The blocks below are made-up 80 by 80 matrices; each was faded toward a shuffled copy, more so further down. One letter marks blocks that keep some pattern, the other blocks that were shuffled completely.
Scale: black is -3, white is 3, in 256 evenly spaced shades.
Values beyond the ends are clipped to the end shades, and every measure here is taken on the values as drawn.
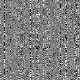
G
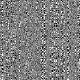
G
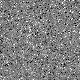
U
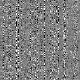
G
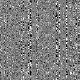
G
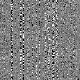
G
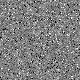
U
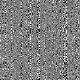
G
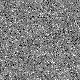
U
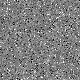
U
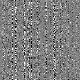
G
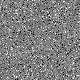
U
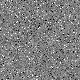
U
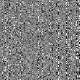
G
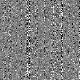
G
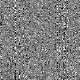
G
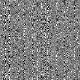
G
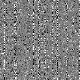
G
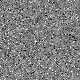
U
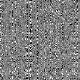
G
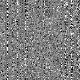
G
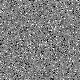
U
